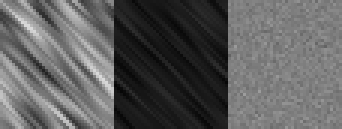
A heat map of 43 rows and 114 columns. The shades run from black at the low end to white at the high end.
The table splits into one row of 3 panels. Panel 1,1: middling, slanting down to the right, strong in contrast. Panel 1,2: very low, slanting down to the right, faint in contrast. Panel 1,3: middling, fine-grained, faint in contrast.
